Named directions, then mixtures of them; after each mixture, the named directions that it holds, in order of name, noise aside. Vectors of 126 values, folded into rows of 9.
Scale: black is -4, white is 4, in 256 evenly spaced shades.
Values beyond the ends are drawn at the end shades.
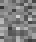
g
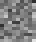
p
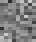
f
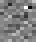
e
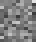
g, p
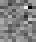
e, g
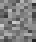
p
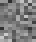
f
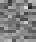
e, f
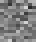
e, f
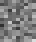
g, p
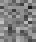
e, g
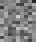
g, p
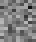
e, g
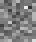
e, p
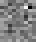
e, g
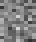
g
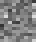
p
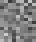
f, g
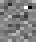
e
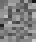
e, p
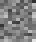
p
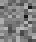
e, g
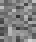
g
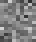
f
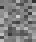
g, p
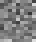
f, p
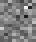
e, f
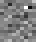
e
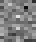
e, g
